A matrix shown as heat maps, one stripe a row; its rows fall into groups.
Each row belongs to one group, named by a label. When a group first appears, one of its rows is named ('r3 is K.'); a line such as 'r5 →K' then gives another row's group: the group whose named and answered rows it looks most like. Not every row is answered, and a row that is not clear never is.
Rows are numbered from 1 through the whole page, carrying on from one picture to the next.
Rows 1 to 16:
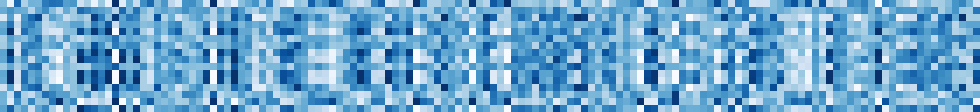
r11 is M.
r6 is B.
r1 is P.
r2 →M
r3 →B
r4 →M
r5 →M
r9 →M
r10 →B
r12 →M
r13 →B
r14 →P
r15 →P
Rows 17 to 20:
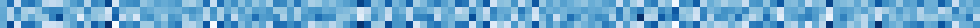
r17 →M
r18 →P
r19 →P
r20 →M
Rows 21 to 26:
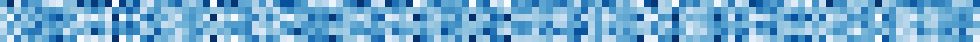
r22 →B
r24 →B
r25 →B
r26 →P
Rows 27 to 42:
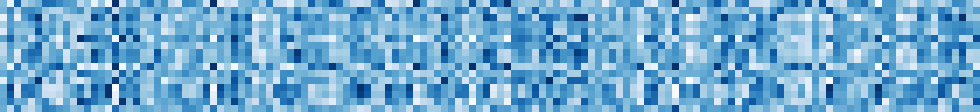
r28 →M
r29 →B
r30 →B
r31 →B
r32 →M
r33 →B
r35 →B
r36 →P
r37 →M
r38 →B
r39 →M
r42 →P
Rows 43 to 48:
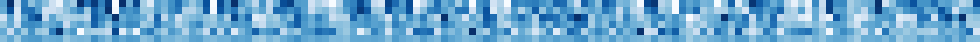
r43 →M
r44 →M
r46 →B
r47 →P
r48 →B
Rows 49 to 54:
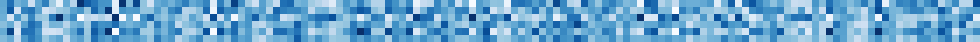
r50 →M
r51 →P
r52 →B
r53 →M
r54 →B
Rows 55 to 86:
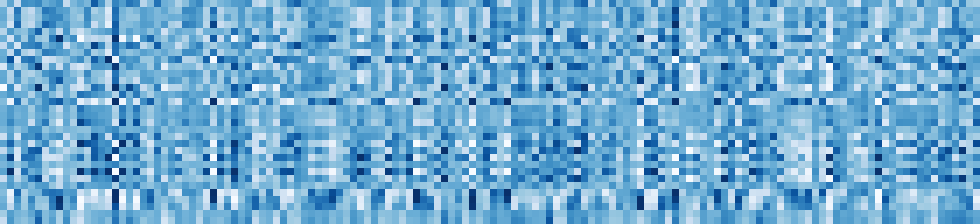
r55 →B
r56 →P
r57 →P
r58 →P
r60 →P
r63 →M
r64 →B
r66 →P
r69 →P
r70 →M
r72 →M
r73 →B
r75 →M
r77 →M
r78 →B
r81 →M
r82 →P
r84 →P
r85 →B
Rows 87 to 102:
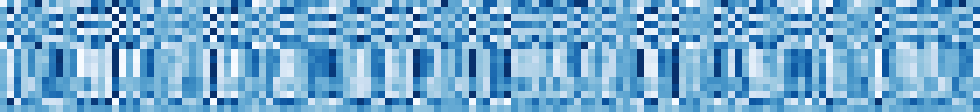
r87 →B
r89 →P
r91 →P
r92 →M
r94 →P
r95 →P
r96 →P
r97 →P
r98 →P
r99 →P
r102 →M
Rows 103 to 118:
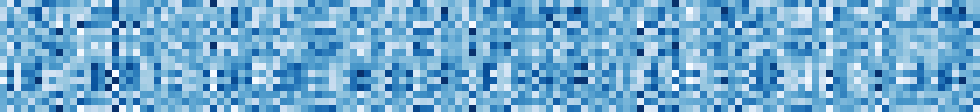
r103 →P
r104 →B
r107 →P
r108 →B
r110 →P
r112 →B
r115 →M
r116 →P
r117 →M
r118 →P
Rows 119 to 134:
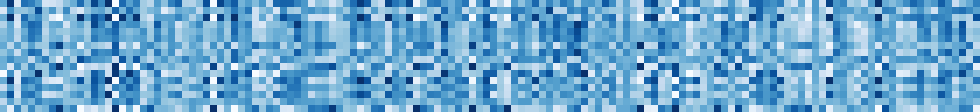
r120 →B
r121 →M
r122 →B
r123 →B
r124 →B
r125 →P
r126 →B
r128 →P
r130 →M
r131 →B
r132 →M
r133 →B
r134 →P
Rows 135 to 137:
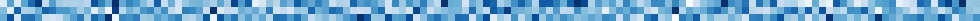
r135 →B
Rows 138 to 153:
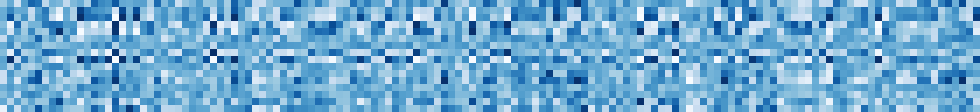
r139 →M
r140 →M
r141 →P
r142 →P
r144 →M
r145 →P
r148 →B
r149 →B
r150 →M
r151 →B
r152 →P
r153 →B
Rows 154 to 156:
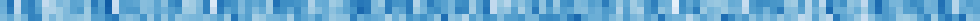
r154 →M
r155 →M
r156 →B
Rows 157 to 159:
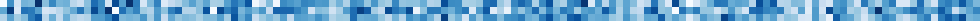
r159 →B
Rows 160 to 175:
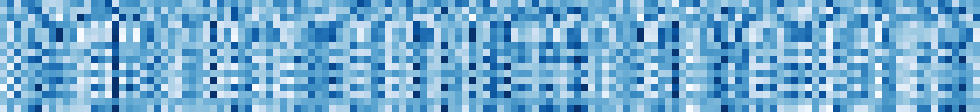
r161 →B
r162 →M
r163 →P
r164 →P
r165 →P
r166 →B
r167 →P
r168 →B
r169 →P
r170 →B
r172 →B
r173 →P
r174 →B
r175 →B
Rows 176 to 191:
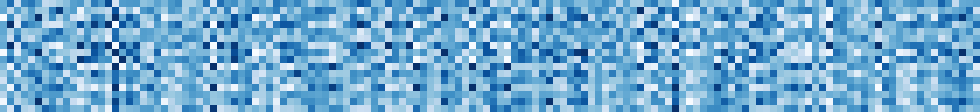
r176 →M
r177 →P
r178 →B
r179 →M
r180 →P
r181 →P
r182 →M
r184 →M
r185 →P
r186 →B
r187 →B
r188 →P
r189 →B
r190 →B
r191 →P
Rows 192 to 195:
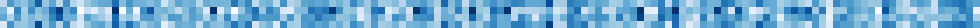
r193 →P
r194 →P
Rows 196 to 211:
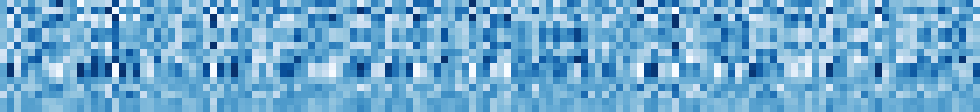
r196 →P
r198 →P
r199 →P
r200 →B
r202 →P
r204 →B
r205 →M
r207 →M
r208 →P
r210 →M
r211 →M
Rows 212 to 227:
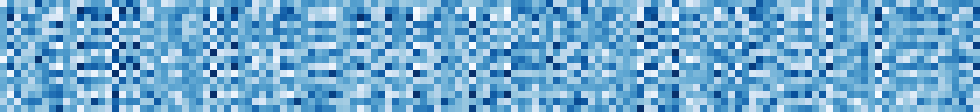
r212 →B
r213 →M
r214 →M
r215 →P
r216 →M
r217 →P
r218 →M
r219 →P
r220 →B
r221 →M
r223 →M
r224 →P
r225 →P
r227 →P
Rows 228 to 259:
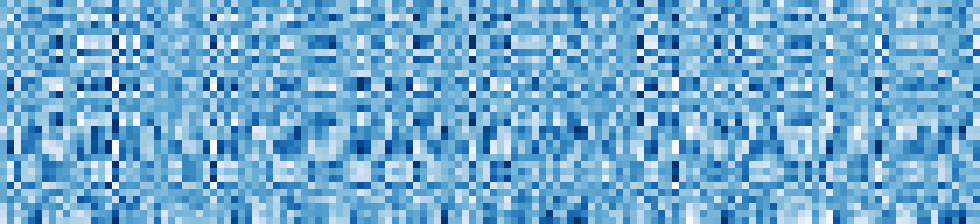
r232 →M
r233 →P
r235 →M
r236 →P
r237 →B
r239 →M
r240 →M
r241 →P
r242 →M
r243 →M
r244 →P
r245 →P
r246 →B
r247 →B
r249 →M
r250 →M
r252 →P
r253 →P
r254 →M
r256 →M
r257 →B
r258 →B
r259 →B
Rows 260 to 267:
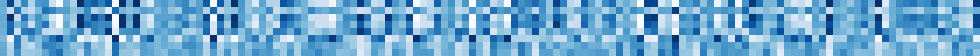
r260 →M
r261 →P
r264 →M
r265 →P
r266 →P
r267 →P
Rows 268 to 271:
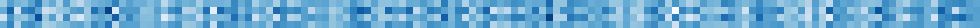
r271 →M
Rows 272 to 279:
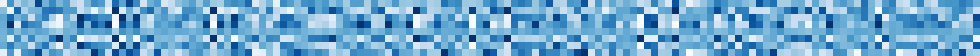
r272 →B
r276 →M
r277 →P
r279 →B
